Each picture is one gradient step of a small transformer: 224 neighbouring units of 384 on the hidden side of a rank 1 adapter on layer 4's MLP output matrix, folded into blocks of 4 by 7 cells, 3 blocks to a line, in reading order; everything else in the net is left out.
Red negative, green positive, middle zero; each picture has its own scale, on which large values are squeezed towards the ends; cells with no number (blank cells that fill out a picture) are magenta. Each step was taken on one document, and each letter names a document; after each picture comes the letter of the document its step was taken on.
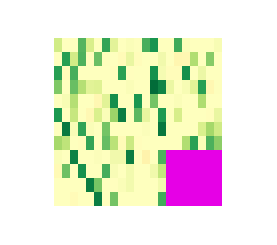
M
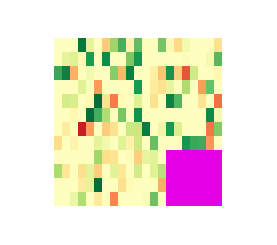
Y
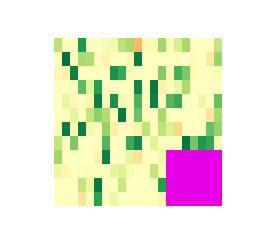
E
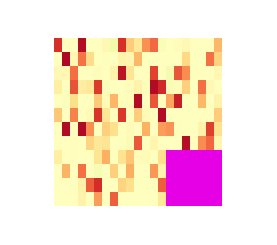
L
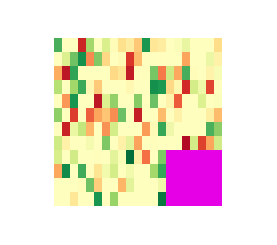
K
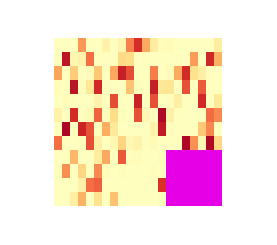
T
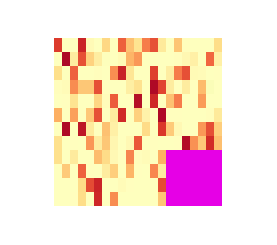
L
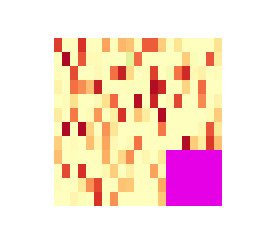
L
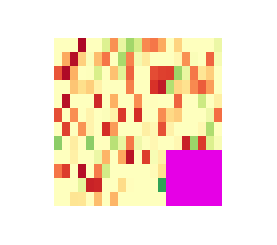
T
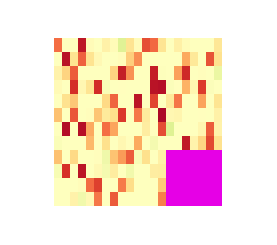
L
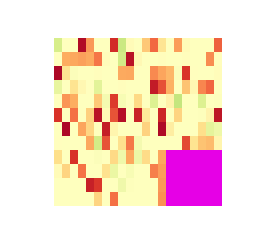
K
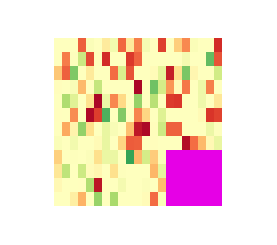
Y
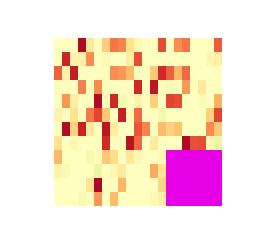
Y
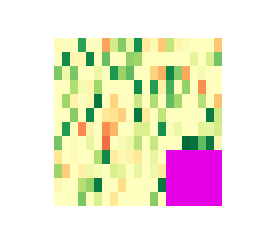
E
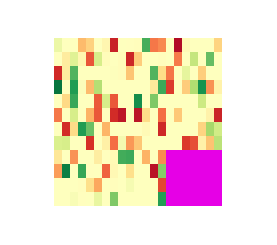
M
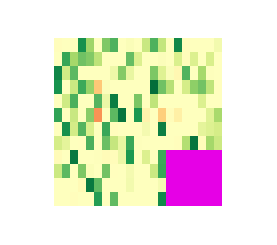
M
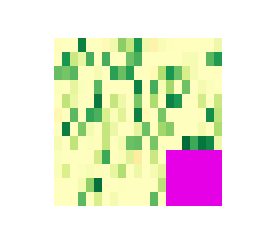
E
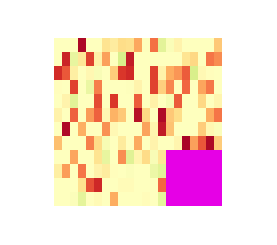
T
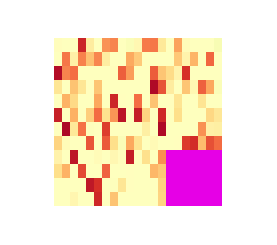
M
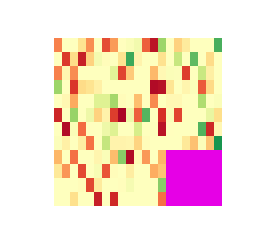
M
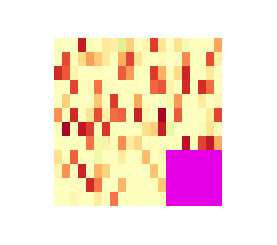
K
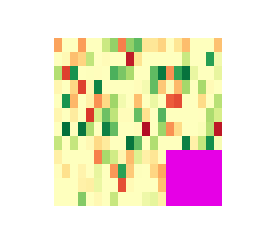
E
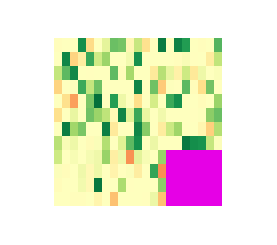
Y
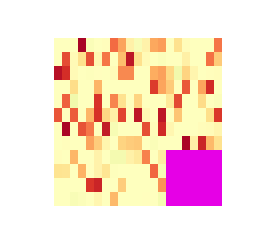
K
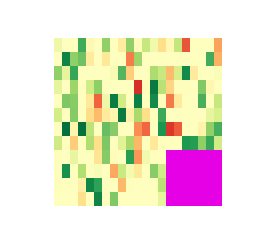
E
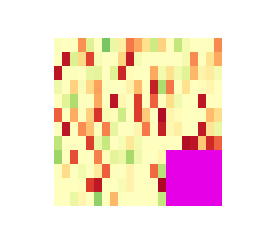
T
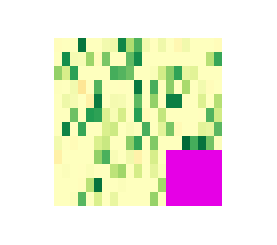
E
